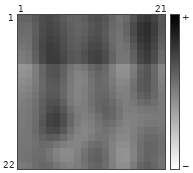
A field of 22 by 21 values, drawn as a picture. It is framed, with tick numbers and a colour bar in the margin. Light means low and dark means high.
Neither half mirrors the other. A horizontal seam about 30% of the way down splits the table, and the top part is higher. On average the colour sits 60% of the way up the scale. Values change most from cell to cell in the top right. Upright stripes repeat 3 times across the table.
